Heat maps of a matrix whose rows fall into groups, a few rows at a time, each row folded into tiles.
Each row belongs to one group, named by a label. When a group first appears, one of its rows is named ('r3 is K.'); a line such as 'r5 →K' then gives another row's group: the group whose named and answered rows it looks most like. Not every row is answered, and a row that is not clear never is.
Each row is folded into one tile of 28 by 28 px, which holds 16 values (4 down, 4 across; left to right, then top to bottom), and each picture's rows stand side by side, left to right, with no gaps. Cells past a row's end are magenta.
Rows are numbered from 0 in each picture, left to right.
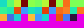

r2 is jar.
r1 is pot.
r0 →pot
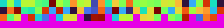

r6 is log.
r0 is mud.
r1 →pot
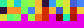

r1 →log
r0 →mud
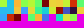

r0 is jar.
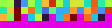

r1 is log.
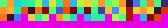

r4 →log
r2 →mud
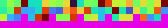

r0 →pot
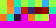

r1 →mud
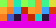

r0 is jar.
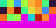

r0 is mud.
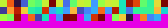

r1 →pot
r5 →pot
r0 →log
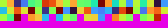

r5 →log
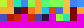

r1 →jar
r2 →log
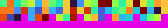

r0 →jar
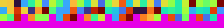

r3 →mud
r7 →pot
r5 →mud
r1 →mud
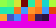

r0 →pot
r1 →jar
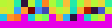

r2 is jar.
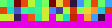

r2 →log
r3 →jar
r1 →pot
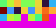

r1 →log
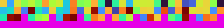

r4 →mud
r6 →log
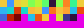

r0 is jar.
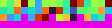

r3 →pot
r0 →pot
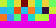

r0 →pot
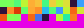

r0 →mud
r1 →jar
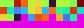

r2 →pot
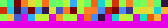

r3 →jar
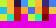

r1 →log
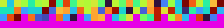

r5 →log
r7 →pot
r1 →pot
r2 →jar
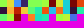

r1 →pot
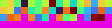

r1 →pot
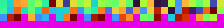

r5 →log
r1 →pot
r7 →mud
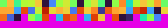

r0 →jar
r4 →jar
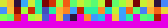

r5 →log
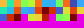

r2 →log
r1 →log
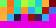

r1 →pot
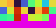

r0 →log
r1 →mud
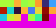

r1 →log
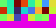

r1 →mud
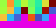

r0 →jar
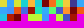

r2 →log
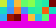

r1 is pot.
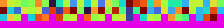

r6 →mud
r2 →mud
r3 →mud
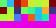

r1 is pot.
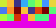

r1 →mud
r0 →log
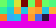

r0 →pot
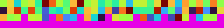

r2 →pot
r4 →mud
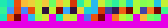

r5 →mud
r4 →mud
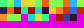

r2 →jar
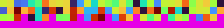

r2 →log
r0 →log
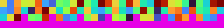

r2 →pot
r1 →log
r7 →pot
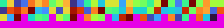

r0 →log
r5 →pot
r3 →mud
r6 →pot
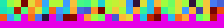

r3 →mud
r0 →pot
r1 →jar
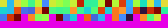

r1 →mud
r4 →jar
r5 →mud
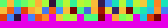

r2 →mud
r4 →mud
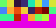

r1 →mud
